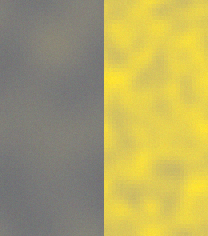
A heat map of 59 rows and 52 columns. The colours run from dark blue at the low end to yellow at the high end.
It is made of 1 by 2 panels. Panel 1,1: middling, smooth, faint in contrast. Panel 1,2: very high, blotchy, faint in contrast.
